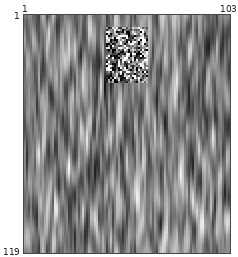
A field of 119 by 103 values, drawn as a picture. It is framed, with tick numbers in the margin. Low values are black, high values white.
The top middle is the roughest part. Neither half mirrors the other. In the top middle lies a patch that is rougher than the rest. Streaks run downward. The bottom right is the ninth with the highest average. There is no overall slope.
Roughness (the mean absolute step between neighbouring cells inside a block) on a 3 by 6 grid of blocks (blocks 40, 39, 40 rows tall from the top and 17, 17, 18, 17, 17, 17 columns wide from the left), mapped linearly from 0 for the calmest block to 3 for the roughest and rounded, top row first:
003300 | 000000 | 000000
